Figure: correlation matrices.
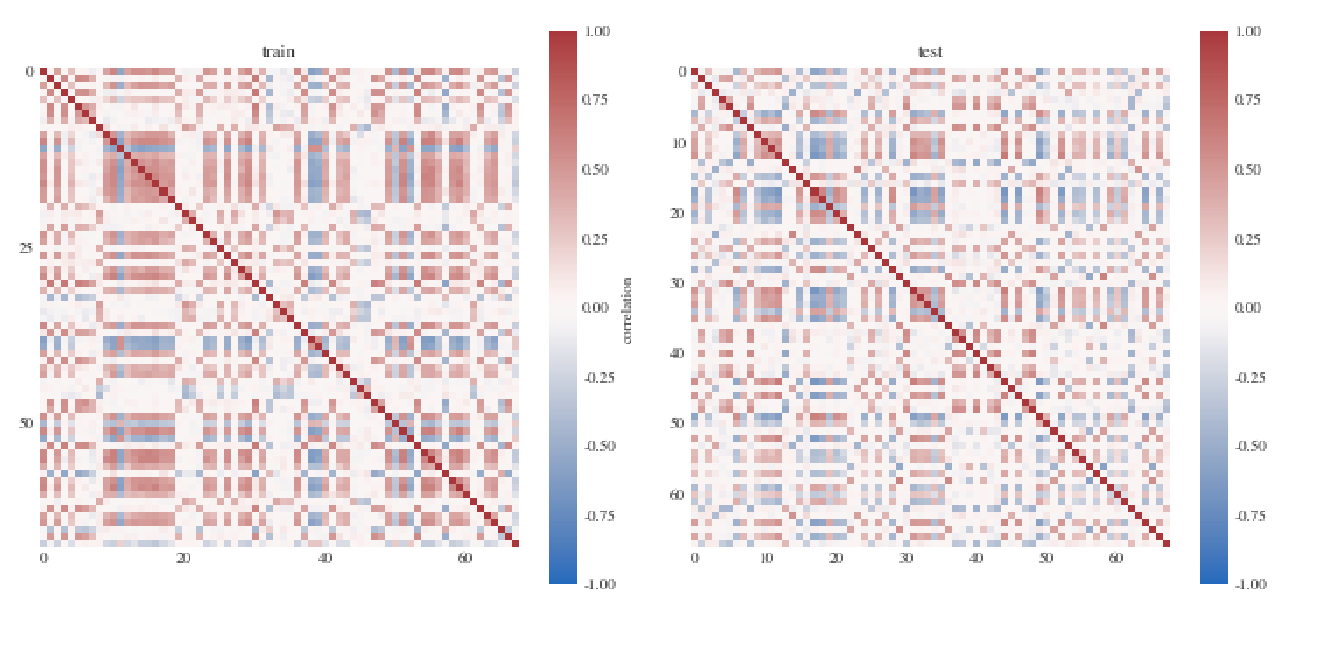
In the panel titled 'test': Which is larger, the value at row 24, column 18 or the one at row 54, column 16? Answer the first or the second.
the second
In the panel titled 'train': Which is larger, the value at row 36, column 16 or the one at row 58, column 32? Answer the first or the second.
the first
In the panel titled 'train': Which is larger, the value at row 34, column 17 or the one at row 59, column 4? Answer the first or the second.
the second
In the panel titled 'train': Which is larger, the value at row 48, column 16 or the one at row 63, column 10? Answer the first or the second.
the second
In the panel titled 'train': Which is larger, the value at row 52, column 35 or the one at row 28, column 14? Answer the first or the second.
the second
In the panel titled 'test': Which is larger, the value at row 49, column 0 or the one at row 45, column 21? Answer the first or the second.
the second
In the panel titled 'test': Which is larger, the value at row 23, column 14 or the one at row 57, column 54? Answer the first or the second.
the first
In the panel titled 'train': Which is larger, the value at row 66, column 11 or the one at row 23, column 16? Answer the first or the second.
the second
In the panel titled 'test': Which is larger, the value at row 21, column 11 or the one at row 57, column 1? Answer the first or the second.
the second
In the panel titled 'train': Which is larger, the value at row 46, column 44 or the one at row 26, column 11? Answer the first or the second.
the first
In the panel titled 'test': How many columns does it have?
68
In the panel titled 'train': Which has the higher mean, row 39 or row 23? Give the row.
23
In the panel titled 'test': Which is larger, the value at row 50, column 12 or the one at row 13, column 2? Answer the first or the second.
the second
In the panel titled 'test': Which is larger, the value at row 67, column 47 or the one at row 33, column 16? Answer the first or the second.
the second
